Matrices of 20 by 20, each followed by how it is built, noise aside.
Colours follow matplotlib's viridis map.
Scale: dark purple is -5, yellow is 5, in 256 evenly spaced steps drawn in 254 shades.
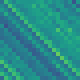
Toeplitz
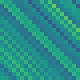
Toeplitz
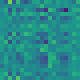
low rank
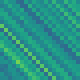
Toeplitz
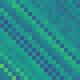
Toeplitz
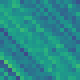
Toeplitz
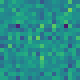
low rank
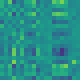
low rank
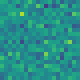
low rank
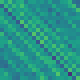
Toeplitz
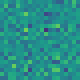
low rank
